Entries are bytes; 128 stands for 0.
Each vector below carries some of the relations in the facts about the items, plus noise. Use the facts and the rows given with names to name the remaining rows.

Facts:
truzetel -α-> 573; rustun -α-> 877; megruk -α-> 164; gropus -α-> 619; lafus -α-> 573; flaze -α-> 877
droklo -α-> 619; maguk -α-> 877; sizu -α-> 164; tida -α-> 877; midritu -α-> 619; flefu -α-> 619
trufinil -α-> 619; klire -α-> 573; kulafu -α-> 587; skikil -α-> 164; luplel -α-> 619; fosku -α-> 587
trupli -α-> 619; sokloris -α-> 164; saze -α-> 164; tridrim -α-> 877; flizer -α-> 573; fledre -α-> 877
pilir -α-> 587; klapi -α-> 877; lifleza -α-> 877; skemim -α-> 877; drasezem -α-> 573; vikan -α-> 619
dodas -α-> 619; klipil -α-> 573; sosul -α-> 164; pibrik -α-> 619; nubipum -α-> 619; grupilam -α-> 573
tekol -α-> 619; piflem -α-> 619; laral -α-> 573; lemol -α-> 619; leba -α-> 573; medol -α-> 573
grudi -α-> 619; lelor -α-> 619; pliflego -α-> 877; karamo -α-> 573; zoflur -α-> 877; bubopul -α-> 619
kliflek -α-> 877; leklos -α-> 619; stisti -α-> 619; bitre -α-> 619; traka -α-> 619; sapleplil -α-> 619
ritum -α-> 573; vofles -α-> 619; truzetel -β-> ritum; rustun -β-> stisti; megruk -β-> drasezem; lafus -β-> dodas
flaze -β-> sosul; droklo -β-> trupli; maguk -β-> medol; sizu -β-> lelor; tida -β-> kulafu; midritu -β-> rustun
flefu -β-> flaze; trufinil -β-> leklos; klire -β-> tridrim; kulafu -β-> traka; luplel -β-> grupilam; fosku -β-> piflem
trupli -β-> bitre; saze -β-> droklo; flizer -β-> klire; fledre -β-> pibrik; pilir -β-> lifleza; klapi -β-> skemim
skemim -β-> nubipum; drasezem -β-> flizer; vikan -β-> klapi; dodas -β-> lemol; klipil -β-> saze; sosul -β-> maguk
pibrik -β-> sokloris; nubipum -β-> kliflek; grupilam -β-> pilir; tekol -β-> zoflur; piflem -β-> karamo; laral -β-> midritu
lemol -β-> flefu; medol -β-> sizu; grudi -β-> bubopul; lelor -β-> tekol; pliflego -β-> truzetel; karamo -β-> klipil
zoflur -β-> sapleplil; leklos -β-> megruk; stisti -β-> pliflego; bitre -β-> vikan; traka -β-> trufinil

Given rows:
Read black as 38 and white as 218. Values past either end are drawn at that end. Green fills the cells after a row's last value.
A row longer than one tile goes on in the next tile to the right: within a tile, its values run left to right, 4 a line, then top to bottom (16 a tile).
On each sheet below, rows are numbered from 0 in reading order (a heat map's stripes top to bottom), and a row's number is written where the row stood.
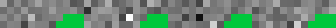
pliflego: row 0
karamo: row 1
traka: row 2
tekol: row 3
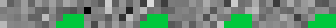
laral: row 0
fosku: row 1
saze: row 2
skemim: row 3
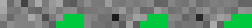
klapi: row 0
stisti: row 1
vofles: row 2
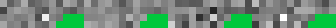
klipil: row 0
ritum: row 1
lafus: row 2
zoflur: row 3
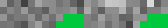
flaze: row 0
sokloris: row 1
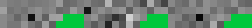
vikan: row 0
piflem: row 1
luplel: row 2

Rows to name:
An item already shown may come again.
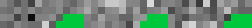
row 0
traka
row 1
sokloris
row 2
kulafu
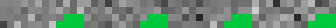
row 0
sizu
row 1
flaze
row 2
leklos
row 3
kliflek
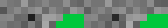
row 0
droklo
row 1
droklo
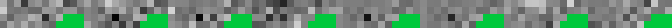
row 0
kliflek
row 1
pibrik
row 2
nubipum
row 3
grudi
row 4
vikan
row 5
bitre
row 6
sokloris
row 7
saze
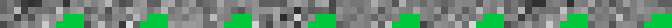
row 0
bubopul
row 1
sapleplil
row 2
medol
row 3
lafus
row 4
sosul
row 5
megruk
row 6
bubopul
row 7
maguk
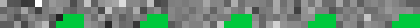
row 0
tida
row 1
fledre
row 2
skikil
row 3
pilir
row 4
lifleza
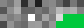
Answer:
tridrim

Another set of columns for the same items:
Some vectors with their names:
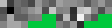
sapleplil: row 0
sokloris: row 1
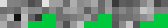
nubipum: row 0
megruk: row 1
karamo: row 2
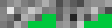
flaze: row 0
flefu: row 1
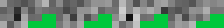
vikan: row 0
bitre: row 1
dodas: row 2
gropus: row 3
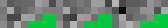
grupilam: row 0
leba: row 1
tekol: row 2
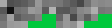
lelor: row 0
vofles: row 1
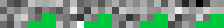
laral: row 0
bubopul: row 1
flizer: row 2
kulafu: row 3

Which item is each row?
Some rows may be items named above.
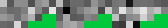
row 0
zoflur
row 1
sapleplil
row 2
fosku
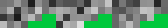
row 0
ritum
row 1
tida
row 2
piflem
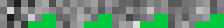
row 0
pilir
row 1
skikil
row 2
leklos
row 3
saze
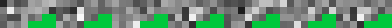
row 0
lafus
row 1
pibrik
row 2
trufinil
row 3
sokloris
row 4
fledre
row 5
zoflur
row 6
sokloris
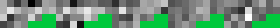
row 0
kulafu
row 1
fosku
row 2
lafus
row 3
saze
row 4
pibrik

